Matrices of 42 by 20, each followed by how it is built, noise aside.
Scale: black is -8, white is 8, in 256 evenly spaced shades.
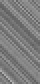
Toeplitz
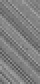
Toeplitz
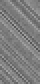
Toeplitz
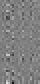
low rank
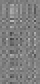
low rank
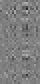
low rank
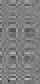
low rank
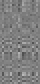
low rank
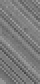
Toeplitz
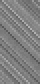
Toeplitz
